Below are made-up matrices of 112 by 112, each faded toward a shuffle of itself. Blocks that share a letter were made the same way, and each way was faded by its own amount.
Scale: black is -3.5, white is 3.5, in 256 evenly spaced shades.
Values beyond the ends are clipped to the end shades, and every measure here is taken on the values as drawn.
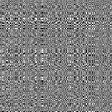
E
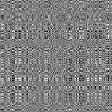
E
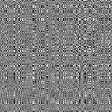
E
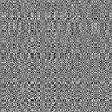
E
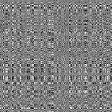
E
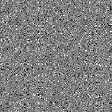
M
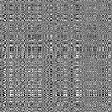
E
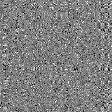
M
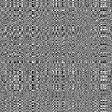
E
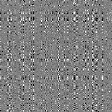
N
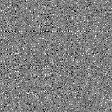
M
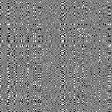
N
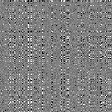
N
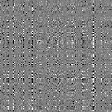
N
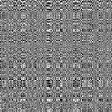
E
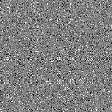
M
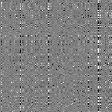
N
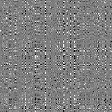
N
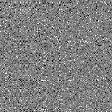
M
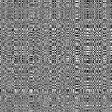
E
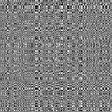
E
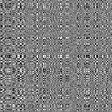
E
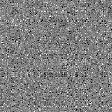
M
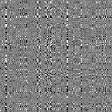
N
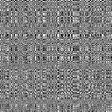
E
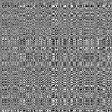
E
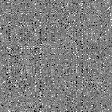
M
